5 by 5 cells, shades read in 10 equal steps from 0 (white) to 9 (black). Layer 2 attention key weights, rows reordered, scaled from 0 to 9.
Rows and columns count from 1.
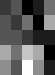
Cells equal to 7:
3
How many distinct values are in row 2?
5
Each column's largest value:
7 7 9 9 9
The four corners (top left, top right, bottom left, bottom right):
7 5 4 8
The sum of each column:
26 30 23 32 33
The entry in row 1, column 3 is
9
